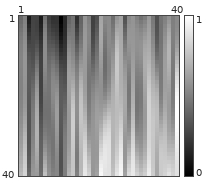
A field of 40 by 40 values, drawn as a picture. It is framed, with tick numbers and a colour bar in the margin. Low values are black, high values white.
The ninth with the lowest average is the top left. There is an overall slope up to the bottom right. Streaks run downward. Overall the values sit about 60% of the way up the scale.
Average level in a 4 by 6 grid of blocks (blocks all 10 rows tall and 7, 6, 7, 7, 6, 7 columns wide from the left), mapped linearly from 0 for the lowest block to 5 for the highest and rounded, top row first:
101332 / 223333 / 223434 / 324545
